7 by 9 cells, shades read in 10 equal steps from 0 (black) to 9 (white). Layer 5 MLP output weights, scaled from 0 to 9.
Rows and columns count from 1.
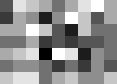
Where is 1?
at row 2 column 4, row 3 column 6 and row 5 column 7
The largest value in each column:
7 8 9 7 9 9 8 9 7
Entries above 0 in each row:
9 9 9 9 8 9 9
